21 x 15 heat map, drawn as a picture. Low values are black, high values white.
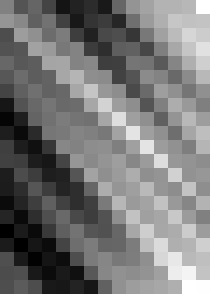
Streaks slant down to the right. The bottom left is the ninth with the lowest average. The field climbs toward the right. The ninth with the highest average is the bottom right.
